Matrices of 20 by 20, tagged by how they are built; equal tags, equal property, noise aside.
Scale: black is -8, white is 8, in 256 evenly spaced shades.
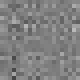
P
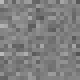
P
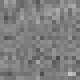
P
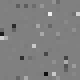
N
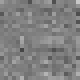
P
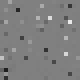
N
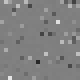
N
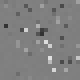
N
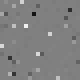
N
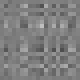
P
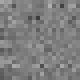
P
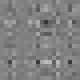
P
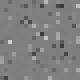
N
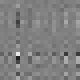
P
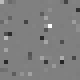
N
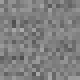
P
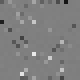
N
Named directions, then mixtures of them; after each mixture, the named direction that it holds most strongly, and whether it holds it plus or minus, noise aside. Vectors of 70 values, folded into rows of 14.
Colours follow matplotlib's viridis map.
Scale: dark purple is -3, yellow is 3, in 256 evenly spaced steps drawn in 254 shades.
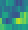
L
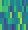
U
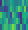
U, minus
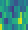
L, plus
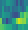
L, plus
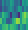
L, plus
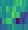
L, minus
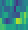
L, plus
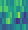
L, minus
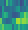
L, plus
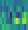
L, plus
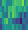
L, minus
